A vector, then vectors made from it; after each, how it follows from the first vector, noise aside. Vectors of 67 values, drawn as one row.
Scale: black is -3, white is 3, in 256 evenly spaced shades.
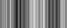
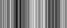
copied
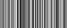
sign-scrambled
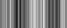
copied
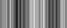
copied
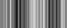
copied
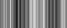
copied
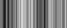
wrapped around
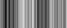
wrapped around
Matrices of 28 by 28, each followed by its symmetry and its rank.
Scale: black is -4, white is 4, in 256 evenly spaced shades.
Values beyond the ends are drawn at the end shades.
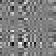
neither, rank two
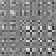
symmetric, rank three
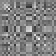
symmetric, rank three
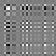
symmetric, rank one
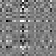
neither, rank two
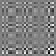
symmetric, rank one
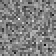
symmetric, full rank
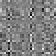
neither, rank three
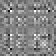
symmetric, rank three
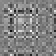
symmetric, rank three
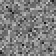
symmetric, full rank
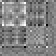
symmetric, rank three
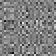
neither, rank three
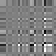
symmetric, rank one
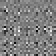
neither, rank three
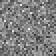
symmetric, full rank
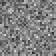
symmetric, full rank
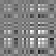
symmetric, rank one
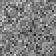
symmetric, full rank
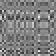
neither, rank two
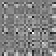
symmetric, rank three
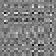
neither, rank three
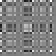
symmetric, rank one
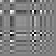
symmetric, rank one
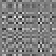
neither, rank two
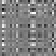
neither, rank two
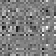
neither, rank three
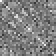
symmetric, full rank
